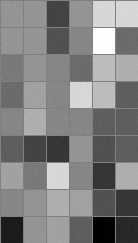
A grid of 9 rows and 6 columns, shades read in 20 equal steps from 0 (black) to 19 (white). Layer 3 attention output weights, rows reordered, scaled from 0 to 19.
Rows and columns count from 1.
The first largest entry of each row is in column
5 5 5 4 2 4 3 3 3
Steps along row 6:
down down up down up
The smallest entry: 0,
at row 9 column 5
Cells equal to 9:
2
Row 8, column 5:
6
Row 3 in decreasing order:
14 13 11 10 9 8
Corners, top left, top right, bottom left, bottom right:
11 16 2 3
